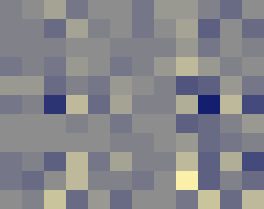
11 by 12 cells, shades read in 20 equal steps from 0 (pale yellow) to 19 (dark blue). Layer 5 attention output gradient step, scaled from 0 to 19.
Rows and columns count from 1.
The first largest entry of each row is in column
11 10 10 1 9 10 9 10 12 10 4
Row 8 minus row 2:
-1 -1 -3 2 -1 1 -1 0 1 -1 2 -2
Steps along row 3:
same same down same up same same down up down up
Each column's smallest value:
8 8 4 5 8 7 9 8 0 4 5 5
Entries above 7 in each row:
11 10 12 11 12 8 12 12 8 10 9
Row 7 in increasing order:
8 9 9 9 9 9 9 10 10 11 12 13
